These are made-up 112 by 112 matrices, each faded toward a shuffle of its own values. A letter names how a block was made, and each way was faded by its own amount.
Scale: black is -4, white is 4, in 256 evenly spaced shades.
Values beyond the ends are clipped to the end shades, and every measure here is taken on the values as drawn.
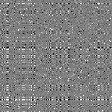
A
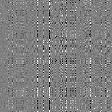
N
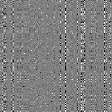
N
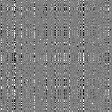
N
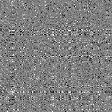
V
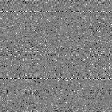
V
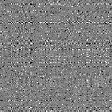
V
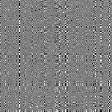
N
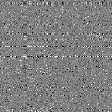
V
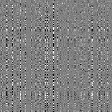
N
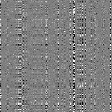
N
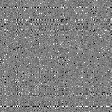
V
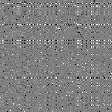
A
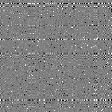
A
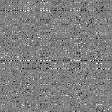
V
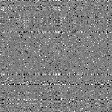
V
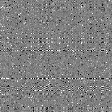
V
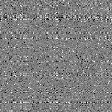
V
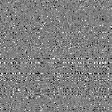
V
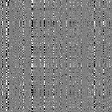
N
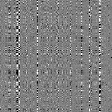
N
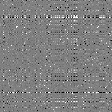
A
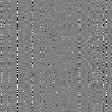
N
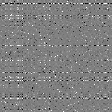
A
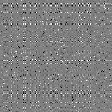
A
